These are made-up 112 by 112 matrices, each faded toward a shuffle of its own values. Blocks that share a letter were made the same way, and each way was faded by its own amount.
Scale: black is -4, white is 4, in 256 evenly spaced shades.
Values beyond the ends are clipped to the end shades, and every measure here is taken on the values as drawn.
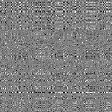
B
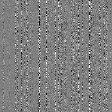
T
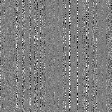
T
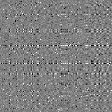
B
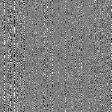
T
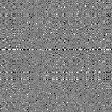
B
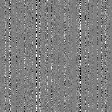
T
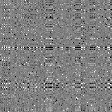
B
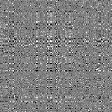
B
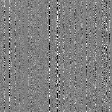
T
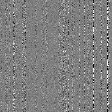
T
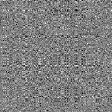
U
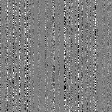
T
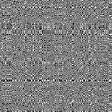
B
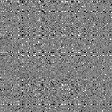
B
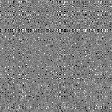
B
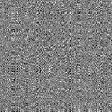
U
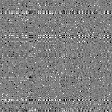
B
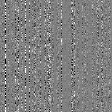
T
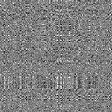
U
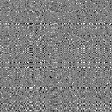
B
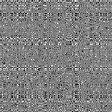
B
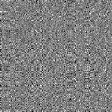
U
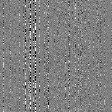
T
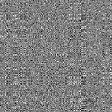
U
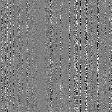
T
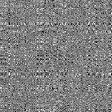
U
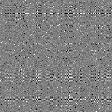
B
